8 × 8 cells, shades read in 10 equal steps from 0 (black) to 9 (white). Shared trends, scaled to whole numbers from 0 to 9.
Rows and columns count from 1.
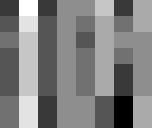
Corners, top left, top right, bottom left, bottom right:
2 6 4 6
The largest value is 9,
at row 1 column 2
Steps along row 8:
up down up same down down up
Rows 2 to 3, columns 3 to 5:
3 5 4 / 3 5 3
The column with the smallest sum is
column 7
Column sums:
26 61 21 40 34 43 19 44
